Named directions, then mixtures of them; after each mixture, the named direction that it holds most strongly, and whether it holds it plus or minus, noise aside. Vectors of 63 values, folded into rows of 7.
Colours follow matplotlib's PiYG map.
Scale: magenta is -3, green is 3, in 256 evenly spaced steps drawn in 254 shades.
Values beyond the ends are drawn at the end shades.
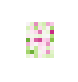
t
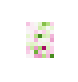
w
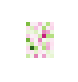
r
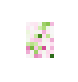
w, plus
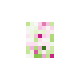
w, minus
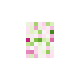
t, minus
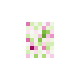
r, minus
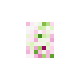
w, plus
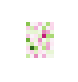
r, plus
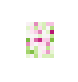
t, plus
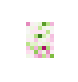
w, plus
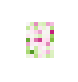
t, plus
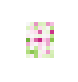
t, plus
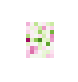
t, minus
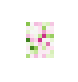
r, plus
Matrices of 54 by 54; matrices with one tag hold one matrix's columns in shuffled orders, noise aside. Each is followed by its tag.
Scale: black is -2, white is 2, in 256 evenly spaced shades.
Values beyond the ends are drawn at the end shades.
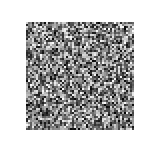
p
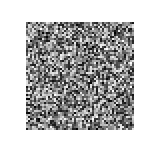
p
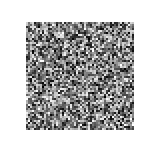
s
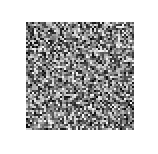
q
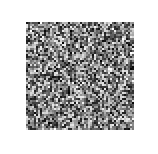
p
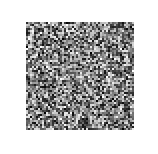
q
